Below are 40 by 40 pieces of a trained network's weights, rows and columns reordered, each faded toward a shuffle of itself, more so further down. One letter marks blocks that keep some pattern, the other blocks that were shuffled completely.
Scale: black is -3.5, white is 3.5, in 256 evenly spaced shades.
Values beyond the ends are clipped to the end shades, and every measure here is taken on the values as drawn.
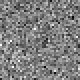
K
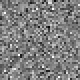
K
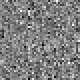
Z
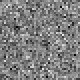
Z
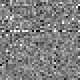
Z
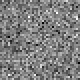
K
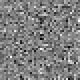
Z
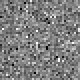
K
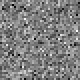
K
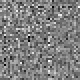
Z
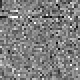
Z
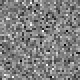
K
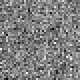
K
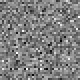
Z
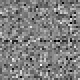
Z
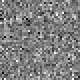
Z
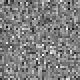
Z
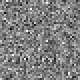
K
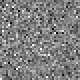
K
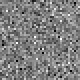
K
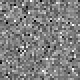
K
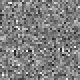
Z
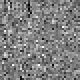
Z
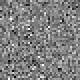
Z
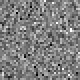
K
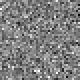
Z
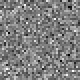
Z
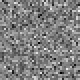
K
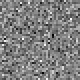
K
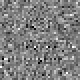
Z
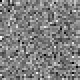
Z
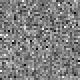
K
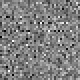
Z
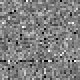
Z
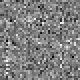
Z
